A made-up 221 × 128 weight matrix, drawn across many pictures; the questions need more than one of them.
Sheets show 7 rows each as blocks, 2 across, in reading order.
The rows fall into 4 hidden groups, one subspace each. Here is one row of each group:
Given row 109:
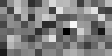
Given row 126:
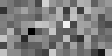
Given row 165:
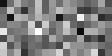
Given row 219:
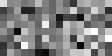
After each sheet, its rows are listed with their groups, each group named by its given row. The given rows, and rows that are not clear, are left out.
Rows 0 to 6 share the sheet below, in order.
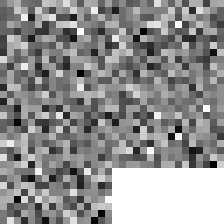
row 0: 109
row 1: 126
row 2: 165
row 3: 109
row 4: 109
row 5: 126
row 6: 219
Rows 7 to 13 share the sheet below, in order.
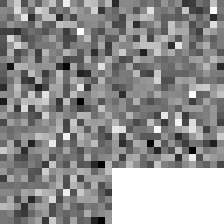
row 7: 109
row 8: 165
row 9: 165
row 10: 219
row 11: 126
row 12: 165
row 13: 126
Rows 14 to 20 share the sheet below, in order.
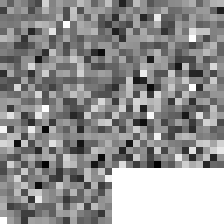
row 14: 126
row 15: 219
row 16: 219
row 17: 165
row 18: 219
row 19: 219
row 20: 219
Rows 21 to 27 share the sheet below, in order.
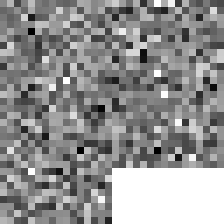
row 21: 126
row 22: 109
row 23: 126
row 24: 109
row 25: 219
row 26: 165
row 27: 109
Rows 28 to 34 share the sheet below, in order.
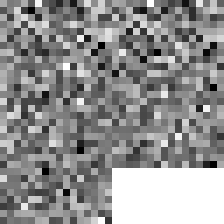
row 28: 219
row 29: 219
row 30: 165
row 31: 109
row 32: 219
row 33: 126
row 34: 126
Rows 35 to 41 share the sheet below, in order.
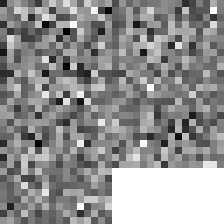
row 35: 109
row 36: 165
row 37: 165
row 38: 165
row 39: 165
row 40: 126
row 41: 219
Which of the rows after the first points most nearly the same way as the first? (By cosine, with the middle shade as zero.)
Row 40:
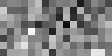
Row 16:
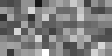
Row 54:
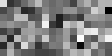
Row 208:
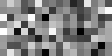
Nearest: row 16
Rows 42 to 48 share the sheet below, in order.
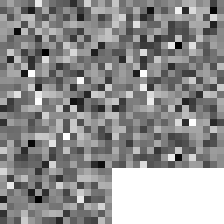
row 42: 219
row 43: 165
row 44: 126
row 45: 126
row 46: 126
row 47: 165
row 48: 165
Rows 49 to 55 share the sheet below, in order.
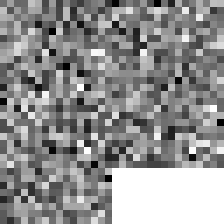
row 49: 126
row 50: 109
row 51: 165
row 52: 126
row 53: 109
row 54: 219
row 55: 219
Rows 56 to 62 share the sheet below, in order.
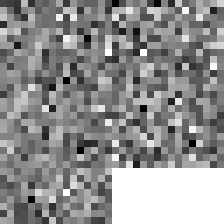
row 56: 109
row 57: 109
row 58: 126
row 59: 165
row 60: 219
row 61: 165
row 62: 126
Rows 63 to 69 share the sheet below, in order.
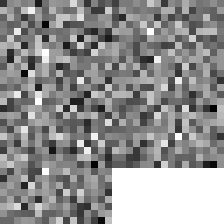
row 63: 219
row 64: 165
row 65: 126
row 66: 126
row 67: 109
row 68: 126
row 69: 126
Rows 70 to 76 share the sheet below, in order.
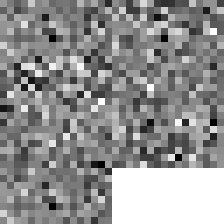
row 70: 109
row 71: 109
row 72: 219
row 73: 165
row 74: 126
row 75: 165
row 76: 109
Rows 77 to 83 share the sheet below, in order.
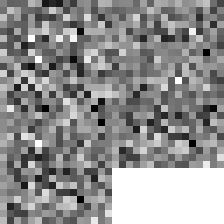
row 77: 109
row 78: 109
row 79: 219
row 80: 126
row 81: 165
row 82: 109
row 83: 109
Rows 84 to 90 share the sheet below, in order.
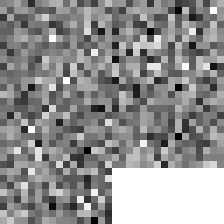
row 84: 109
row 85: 165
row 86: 126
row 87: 109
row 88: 126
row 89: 126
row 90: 109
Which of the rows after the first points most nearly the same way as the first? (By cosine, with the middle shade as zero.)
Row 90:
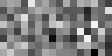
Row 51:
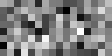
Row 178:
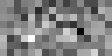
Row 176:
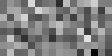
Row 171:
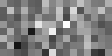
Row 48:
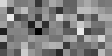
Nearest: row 176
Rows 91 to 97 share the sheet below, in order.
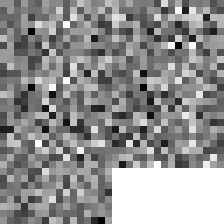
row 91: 126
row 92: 165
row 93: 126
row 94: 126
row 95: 165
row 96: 219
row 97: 126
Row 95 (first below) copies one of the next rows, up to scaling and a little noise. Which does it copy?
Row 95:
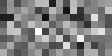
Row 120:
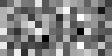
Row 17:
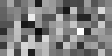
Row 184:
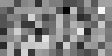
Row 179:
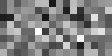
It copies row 179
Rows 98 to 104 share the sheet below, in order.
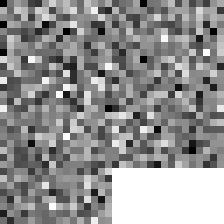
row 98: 109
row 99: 109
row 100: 109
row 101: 109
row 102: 126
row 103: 219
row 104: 109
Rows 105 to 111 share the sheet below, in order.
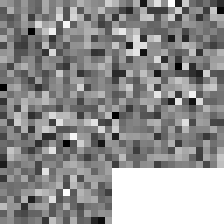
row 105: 126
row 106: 109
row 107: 165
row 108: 165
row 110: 109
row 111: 126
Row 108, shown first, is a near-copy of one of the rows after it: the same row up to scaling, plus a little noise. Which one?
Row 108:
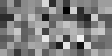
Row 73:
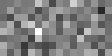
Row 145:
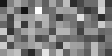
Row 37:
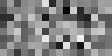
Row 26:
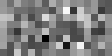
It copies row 37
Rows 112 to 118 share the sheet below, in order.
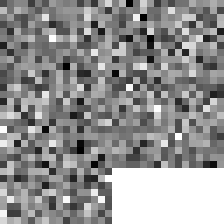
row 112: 109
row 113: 126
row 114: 165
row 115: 219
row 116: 219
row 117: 126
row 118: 109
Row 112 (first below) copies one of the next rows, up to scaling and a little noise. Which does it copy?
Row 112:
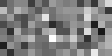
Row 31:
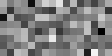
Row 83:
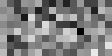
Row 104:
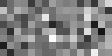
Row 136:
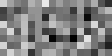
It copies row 104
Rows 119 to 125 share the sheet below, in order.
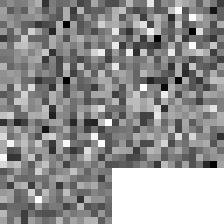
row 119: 126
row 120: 165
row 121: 126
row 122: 126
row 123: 109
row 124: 126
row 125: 165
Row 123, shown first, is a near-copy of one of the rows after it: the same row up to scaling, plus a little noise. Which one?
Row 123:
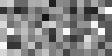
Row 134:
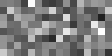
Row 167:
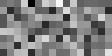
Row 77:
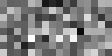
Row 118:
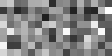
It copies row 118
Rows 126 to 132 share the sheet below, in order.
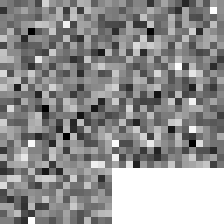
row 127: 165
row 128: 219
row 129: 165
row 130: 126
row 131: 165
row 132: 109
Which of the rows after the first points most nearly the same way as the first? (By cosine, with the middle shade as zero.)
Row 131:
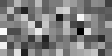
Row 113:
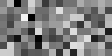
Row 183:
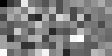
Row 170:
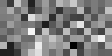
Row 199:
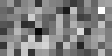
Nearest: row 113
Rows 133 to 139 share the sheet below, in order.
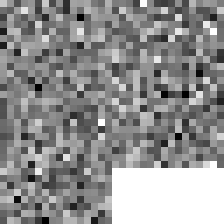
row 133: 165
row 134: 109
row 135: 165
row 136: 109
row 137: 165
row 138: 126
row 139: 219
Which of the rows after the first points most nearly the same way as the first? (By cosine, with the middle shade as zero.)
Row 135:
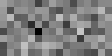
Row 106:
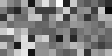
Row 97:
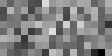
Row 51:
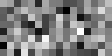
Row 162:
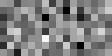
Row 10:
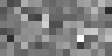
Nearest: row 51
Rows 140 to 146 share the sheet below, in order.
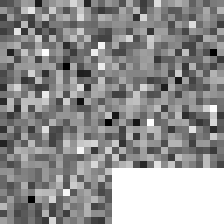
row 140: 219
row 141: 126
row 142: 165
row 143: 126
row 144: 219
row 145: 165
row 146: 126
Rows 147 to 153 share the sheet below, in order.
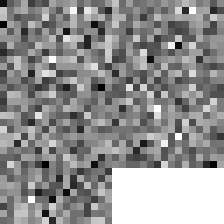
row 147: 109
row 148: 165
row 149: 109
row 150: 219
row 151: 219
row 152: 126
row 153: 126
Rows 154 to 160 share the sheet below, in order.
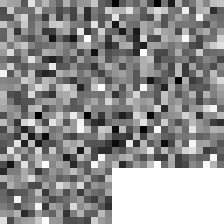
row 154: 109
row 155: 109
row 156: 109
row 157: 126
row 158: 219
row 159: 219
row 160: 219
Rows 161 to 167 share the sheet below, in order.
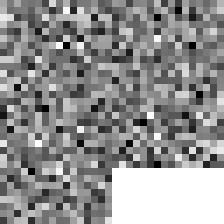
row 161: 165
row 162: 165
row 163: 219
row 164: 109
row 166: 219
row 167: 109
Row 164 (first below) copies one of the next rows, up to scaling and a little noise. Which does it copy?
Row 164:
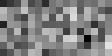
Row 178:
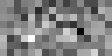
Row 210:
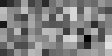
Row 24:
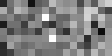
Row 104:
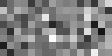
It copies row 210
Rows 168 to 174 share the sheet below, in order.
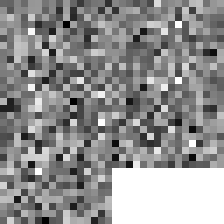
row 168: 126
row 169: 126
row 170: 126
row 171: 126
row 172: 165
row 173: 165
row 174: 219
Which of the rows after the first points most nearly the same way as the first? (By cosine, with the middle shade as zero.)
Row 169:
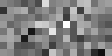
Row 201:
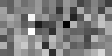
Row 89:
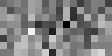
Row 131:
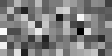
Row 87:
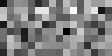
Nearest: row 87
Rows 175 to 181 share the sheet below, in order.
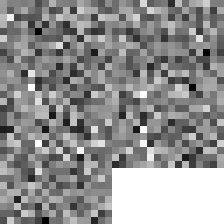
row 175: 165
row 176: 109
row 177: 126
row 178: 109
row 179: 165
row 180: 126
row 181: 219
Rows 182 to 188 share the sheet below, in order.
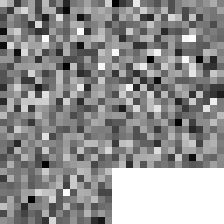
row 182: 165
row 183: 219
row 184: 165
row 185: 219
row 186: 219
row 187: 165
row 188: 126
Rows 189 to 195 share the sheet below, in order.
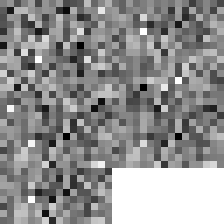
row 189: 165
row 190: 126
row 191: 219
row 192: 126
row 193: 126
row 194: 126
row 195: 126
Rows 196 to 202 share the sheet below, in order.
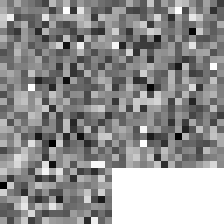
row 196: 165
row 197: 165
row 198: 126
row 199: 165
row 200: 126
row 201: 126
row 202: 109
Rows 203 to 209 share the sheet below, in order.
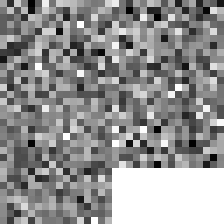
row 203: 126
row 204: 109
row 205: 165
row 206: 109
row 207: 126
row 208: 219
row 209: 109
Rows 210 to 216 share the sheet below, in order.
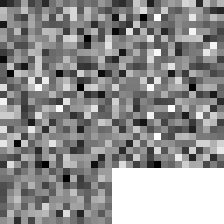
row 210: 109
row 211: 219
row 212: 165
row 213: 165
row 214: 219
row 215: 219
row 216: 165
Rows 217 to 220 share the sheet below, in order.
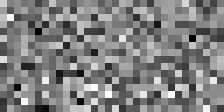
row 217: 165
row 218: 219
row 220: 109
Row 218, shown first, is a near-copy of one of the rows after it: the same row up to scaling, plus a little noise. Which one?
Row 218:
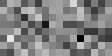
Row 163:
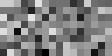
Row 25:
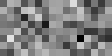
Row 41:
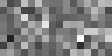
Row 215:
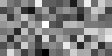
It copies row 25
